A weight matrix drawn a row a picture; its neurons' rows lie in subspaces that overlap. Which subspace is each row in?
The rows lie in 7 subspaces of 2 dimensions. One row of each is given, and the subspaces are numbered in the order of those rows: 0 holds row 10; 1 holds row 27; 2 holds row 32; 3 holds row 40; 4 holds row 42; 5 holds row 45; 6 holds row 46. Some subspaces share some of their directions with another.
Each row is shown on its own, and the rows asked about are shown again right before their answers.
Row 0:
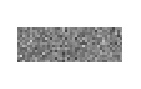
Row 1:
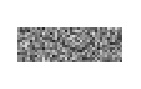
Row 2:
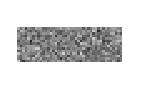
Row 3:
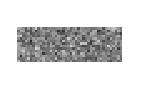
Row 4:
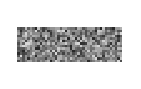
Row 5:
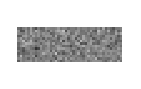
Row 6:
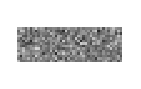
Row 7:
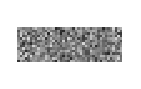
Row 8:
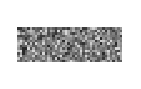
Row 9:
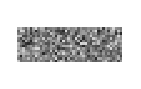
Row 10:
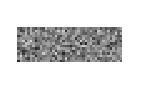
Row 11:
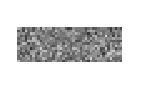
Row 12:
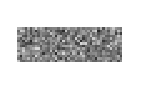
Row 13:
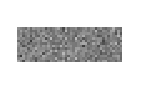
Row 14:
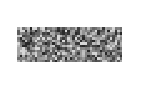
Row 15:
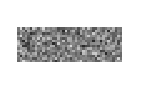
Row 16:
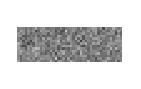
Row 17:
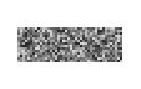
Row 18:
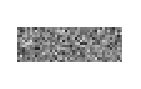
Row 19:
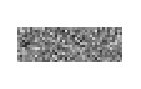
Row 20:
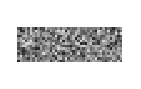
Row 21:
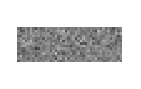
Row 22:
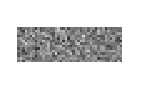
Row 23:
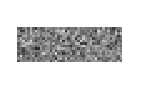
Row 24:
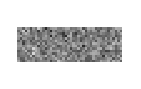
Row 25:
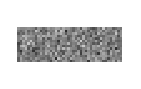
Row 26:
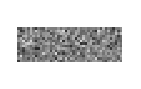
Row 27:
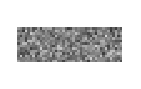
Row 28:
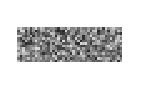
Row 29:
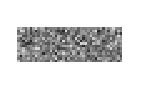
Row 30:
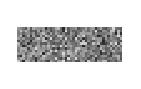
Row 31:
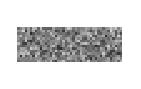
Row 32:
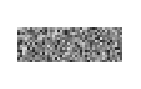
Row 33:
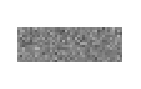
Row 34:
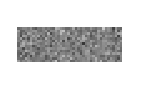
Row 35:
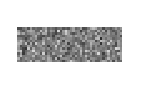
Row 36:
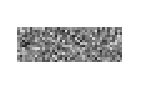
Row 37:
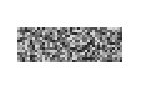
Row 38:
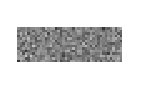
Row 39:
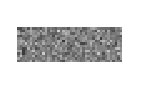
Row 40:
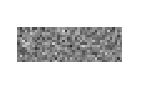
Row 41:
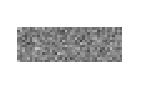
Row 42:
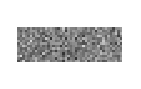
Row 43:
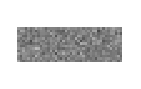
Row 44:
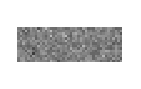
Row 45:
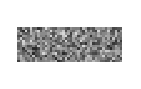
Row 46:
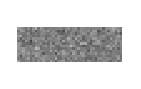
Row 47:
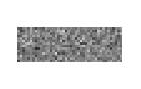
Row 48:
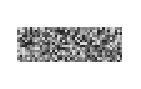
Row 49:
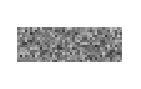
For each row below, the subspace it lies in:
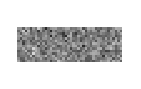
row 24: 5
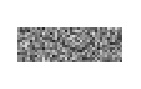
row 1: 6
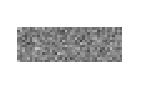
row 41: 1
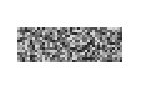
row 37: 6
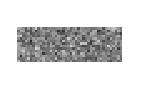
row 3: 6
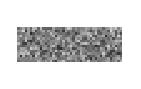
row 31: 1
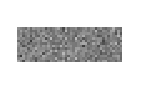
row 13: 4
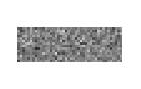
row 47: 1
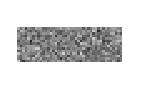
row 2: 3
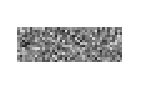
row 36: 6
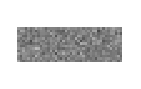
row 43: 3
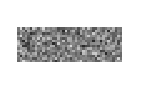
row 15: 3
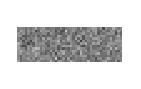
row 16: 2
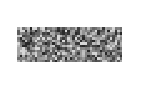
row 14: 3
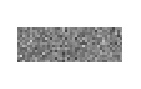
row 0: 4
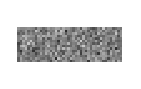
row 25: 2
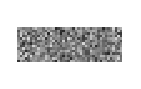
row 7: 0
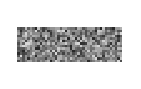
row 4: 5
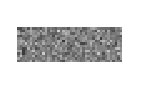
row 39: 2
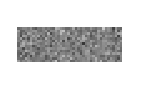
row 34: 0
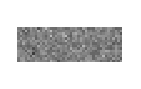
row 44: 5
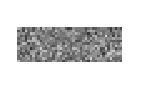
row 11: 1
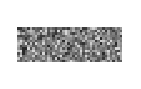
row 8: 2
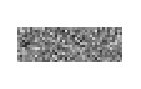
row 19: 6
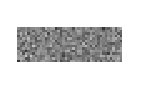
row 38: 0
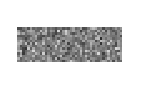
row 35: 2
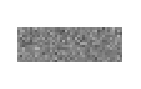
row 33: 0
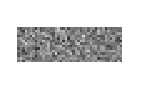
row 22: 4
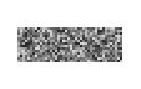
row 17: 5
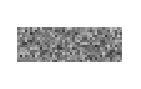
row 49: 1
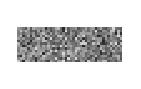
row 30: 4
